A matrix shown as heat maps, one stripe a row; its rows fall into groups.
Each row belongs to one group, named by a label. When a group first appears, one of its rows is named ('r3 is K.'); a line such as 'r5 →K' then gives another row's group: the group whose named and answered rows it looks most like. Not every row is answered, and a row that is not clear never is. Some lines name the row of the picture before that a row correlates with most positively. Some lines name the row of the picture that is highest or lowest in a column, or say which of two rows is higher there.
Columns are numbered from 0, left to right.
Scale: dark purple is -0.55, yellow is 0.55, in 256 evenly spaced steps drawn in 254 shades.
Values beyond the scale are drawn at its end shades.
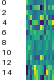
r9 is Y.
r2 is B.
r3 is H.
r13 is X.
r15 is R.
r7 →R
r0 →B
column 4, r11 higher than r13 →No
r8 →Y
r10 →B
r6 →X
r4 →R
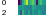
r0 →X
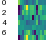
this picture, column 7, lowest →3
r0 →B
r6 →R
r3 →R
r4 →B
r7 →X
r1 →X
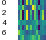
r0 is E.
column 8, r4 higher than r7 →No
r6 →B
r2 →E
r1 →H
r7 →H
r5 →E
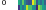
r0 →H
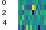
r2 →R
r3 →Y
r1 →H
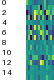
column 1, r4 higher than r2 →Yes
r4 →H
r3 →E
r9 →Y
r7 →E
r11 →R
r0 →B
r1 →R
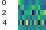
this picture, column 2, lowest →4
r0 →B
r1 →H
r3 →Y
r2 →R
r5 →B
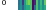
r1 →R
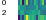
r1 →B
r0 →E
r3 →X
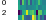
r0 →Y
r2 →X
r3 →H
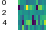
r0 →B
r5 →Y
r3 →R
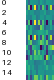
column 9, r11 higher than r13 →No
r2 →B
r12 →B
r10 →E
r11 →X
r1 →E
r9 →R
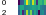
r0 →X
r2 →E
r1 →H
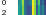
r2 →H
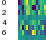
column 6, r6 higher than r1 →No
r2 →X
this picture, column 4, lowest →6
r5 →E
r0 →X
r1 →R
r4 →H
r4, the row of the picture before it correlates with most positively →0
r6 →H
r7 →B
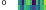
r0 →R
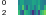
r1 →Y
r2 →R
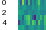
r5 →Y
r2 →B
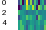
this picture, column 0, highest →2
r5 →Y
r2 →B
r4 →Y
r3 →X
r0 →E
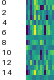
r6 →X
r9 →B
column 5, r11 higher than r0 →No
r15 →B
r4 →Y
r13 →X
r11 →R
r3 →E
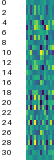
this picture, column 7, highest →10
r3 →H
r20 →R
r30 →R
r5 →X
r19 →E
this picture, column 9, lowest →5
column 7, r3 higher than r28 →Yes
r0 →B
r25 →Y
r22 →B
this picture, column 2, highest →10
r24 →E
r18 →R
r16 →H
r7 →E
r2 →E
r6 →H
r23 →Y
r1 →E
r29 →B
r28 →E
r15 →R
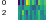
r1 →R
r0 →X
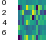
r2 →H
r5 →B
